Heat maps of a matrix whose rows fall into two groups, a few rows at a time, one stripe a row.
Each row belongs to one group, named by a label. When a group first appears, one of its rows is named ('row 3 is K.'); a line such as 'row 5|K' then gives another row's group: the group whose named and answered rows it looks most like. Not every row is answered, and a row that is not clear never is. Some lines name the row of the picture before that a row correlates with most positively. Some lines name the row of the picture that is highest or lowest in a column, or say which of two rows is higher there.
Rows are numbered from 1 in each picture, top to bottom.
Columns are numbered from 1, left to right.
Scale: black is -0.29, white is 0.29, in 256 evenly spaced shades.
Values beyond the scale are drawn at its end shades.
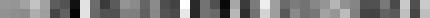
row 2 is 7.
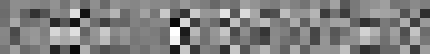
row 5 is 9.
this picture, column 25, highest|2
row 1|9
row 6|7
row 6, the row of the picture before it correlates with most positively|2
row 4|9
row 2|9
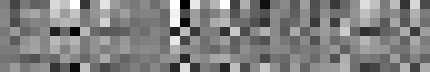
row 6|9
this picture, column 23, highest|1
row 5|9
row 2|9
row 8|7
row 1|9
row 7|9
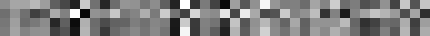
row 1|7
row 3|7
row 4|7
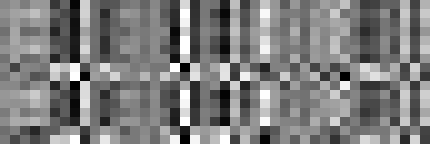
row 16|9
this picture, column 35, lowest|9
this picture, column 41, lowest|16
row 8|9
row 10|7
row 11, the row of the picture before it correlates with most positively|1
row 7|7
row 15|9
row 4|7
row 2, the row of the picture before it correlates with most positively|1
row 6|7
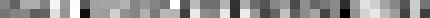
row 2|9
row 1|9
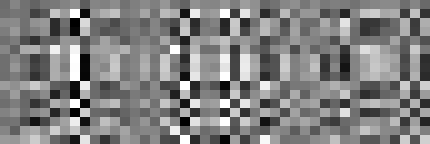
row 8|9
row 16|7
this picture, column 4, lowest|14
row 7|9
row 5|9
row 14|9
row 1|9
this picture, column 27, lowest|14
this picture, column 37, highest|6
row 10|7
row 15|9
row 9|9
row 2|9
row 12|9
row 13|7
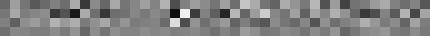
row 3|9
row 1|9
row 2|7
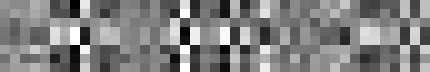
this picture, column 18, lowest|7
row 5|9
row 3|9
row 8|7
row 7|7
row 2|7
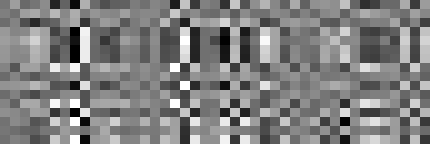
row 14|9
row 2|9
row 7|7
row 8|9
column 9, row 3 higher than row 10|No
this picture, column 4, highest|5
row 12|9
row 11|9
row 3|9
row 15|9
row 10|7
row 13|7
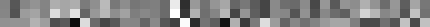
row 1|9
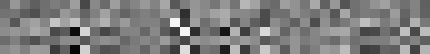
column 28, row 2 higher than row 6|No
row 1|9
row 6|7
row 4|7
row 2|9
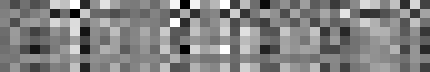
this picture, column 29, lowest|2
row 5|9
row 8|9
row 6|9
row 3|9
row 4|9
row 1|9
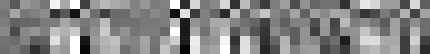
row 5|9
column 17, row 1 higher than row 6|No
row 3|9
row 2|7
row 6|9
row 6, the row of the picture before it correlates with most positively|6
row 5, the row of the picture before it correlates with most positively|1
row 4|9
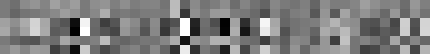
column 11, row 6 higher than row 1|No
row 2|9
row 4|7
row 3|7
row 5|9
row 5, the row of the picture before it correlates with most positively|3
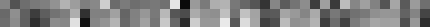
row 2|9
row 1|9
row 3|9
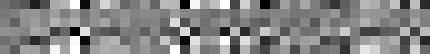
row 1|9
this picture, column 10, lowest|4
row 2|9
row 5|9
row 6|9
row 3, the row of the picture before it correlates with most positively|1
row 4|7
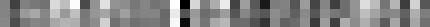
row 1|9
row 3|9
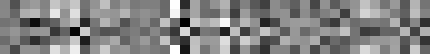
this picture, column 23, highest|3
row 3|9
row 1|9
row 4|7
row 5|9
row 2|9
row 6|9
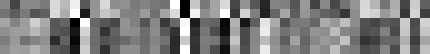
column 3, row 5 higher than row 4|No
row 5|7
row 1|9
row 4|7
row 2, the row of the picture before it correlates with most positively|6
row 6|7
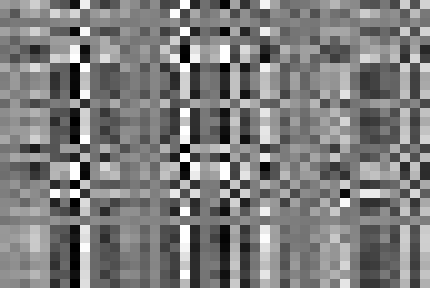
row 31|7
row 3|9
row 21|7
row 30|7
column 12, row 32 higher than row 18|No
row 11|7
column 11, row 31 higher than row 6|No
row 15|7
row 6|9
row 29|7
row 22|9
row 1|7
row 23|7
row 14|7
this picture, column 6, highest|22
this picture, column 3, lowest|17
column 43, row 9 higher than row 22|Yes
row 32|7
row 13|7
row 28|7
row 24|7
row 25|9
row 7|9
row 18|7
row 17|9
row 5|9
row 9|7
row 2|9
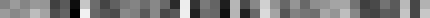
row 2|7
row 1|7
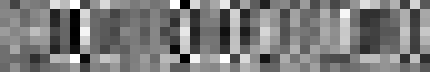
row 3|7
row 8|9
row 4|7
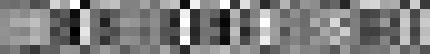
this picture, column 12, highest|1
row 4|7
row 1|9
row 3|7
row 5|7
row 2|7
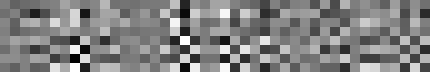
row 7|7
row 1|9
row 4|9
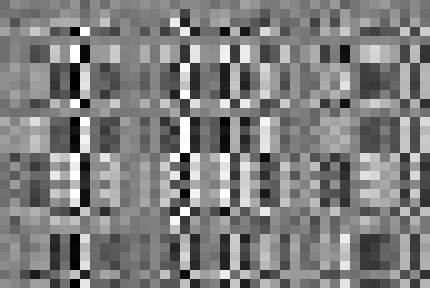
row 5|9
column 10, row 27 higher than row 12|No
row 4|7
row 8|7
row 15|7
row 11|7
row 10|7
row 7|9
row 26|9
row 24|7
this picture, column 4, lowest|31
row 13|9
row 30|7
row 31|9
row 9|7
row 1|9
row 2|9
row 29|7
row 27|7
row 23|9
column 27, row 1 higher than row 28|No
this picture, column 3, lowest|31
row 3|9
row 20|9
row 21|9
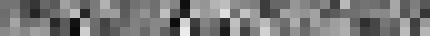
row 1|9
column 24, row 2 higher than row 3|No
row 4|7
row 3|7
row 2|9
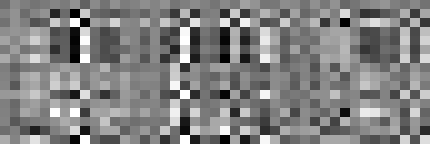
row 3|9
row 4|7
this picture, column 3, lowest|15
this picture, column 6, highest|13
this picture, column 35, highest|2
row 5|7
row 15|9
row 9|9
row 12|9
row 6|7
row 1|9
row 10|9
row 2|7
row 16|7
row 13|9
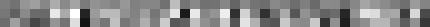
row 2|9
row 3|9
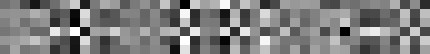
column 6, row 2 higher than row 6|Yes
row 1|9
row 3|7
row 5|7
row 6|7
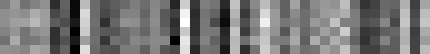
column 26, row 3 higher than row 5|No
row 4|7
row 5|7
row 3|7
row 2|7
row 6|7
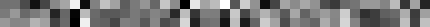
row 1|9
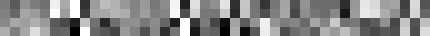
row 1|9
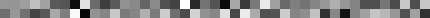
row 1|7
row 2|9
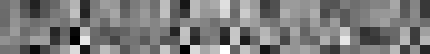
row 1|9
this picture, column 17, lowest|5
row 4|7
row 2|9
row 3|9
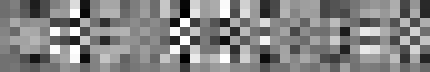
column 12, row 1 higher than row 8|Yes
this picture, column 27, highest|5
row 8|9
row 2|9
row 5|7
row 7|9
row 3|7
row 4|9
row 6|9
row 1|9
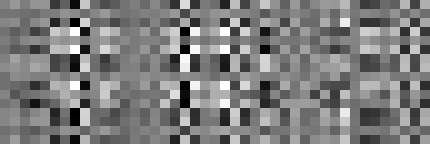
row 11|9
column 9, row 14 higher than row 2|Yes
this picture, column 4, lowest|12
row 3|7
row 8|7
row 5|9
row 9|9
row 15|9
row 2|9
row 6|9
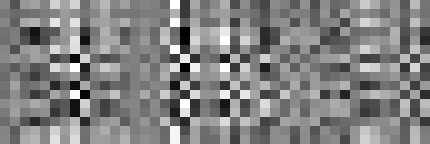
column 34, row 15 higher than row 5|Yes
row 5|9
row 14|9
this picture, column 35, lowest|11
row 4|9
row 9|9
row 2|9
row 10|7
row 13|7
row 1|9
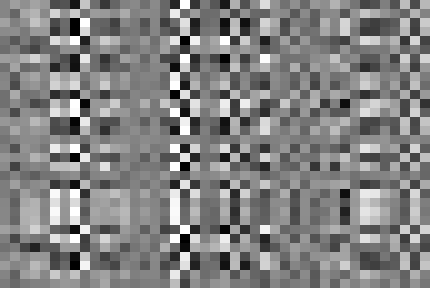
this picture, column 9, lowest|12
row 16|9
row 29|7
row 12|9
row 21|7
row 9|9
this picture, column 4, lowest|28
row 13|9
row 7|7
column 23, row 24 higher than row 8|Yes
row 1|7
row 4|7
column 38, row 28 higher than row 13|No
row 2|9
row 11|7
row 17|9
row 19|9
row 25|9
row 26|7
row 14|7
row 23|9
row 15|7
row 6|9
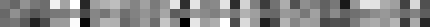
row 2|9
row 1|9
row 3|9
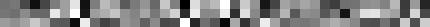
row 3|7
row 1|9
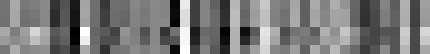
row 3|7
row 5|7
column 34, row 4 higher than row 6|No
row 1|7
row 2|7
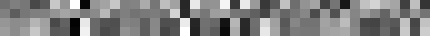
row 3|7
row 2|9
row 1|9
